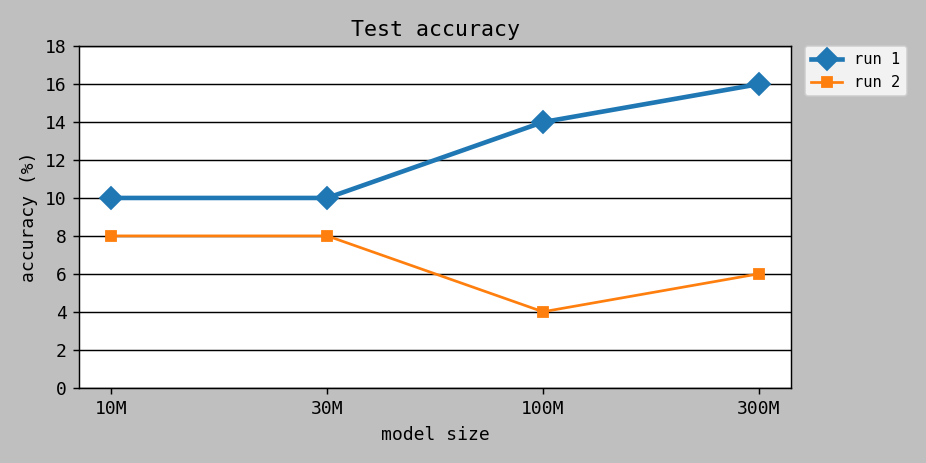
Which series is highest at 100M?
run 1
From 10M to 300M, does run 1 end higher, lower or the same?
higher
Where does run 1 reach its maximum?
300M
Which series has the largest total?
run 1
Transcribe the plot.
Title: Test accuracy
x-axis: model size, ticks 10M 30M 100M 300M
y-axis: accuracy (%), ticks 0 2 4 6 8 10 12 14 16 18
Legend: run 1, run 2
Values:
run 1: 10 10 14 16
run 2: 8 8 4 6
